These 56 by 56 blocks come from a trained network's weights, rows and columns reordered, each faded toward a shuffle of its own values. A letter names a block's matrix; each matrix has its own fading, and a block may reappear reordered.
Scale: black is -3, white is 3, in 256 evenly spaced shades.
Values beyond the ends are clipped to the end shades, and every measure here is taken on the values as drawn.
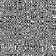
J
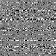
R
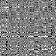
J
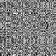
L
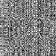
L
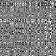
J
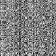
L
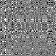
J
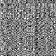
L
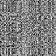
L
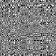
J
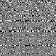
R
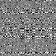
R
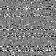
R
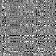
J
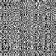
L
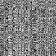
L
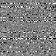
R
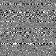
R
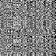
L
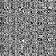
L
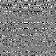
R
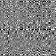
J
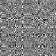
J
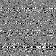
R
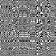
J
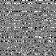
R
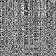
L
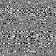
R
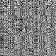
L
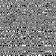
R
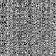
L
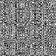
L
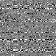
R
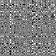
J
